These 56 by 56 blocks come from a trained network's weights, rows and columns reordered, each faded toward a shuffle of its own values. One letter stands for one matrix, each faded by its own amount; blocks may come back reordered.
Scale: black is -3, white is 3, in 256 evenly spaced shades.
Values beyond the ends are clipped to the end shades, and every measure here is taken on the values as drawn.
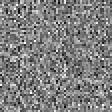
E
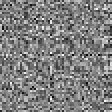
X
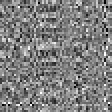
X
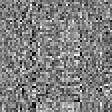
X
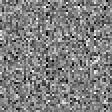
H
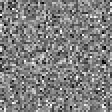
E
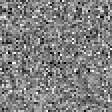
H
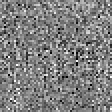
H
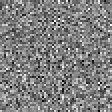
E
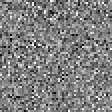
H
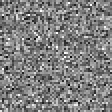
E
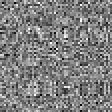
X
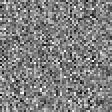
E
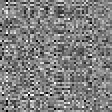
X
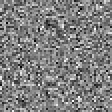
E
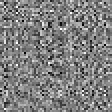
X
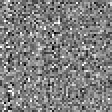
H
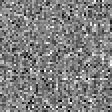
H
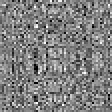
X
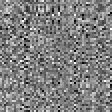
X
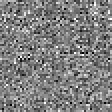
H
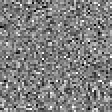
H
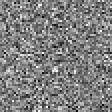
E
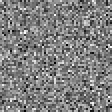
E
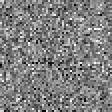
H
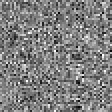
E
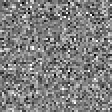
H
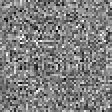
E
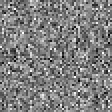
E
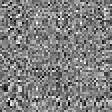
X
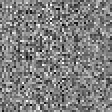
E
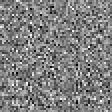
E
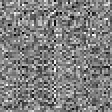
X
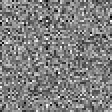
E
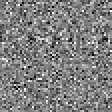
H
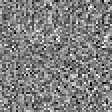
E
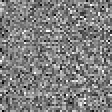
E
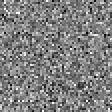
H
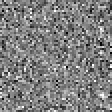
H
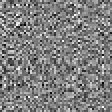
X
